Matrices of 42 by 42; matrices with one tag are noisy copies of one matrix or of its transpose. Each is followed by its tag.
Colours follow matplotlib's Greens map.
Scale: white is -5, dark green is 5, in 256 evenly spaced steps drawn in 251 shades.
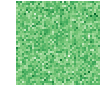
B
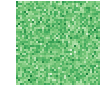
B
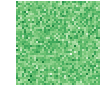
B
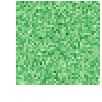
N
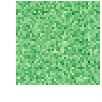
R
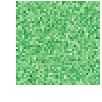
B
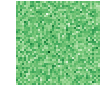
N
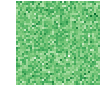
B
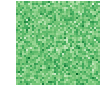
R
